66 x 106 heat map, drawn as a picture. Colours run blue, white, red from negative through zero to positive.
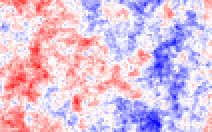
The middle left is the ninth with the highest average. There are no lone odd cells. No row or column stands out. There are no regular stripes. The texture is blotchy.
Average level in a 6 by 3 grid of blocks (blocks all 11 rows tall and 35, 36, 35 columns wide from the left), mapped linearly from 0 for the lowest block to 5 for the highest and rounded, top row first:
412 | 320 | 431 | 540 | 331 | 410
